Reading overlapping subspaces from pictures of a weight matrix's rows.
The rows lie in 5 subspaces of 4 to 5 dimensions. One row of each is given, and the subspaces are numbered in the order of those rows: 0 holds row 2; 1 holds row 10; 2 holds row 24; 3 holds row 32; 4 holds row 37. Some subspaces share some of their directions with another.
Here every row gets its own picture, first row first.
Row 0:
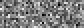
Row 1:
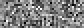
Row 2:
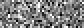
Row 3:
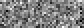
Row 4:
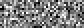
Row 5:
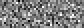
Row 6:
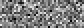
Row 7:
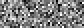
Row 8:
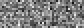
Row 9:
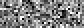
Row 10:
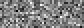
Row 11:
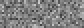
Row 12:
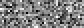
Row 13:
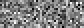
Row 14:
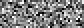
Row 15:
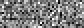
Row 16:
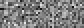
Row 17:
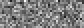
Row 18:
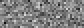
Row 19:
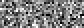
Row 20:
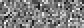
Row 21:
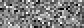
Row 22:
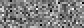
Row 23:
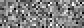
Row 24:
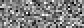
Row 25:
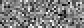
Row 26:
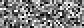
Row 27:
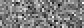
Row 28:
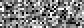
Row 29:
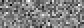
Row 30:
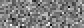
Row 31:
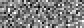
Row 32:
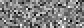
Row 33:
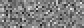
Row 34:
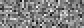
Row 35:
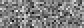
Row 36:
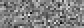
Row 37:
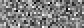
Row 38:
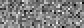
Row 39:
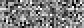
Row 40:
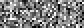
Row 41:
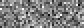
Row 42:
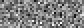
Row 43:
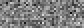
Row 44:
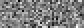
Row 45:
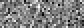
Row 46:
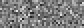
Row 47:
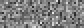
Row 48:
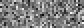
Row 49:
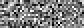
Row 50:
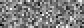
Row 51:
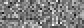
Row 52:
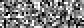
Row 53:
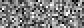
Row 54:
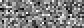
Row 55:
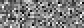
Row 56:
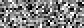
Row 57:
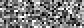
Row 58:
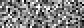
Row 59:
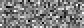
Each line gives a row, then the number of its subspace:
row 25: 3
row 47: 4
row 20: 0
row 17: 3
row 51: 4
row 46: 1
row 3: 3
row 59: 3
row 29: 1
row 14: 3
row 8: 4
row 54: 2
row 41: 1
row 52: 0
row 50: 3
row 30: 2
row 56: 2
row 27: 0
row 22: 2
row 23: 4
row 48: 1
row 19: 2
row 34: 3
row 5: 0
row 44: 4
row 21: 0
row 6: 3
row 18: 0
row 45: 0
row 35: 1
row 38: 3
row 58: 0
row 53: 1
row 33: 2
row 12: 2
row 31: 0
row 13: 3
